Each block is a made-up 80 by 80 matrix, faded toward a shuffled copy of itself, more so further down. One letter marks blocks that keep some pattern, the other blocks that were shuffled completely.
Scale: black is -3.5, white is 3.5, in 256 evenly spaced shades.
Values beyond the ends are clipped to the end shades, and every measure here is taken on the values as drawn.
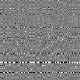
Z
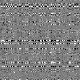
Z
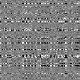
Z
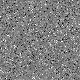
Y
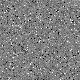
Y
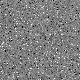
Y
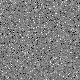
Y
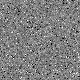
Y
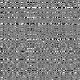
Z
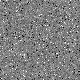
Y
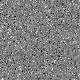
Y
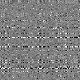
Z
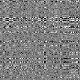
Z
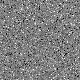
Y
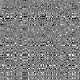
Z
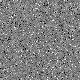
Y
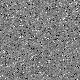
Y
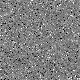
Y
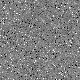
Y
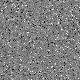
Y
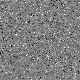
Y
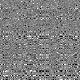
Z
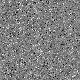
Y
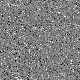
Y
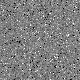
Y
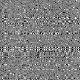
Z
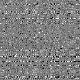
Z
